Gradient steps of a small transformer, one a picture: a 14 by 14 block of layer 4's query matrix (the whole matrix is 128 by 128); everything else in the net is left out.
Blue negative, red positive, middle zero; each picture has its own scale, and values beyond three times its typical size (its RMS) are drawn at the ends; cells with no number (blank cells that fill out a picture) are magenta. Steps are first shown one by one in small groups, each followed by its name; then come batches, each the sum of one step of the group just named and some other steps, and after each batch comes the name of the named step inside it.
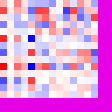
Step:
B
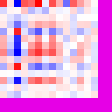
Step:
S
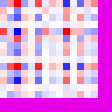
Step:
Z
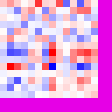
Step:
S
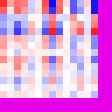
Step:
S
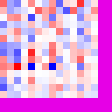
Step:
B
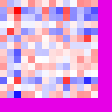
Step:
Z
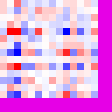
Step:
B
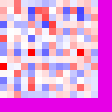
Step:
B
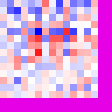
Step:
S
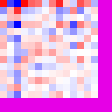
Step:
S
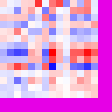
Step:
S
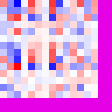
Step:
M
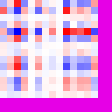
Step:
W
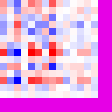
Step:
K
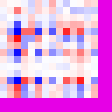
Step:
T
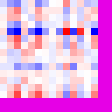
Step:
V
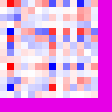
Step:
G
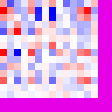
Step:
K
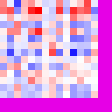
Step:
K
